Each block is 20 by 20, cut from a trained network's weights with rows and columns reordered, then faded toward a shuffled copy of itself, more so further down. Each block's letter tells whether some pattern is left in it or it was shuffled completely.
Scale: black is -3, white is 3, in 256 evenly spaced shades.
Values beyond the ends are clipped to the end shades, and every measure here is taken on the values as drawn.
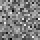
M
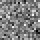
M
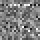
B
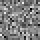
M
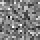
M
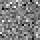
M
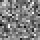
B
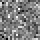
M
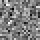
B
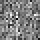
B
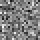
M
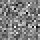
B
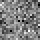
M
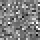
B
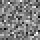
M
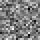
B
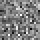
M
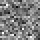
M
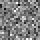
M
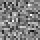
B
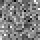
M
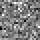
M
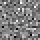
M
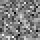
M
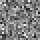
M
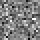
B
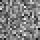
M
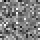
B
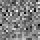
B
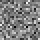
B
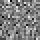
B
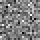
B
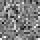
M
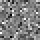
M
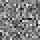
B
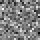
M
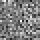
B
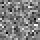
M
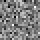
B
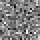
M
